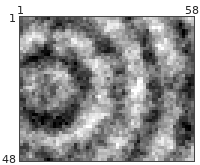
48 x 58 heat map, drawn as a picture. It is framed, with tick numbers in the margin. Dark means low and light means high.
Ninth with the lowest average: bottom left. Seam: none. Odd rows or columns: none. Rings: centred on the middle left. Slope: none. Grain: blotchy.
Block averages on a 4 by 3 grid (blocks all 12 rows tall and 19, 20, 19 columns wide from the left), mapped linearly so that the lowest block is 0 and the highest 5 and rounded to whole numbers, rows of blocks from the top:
344
243
052
343
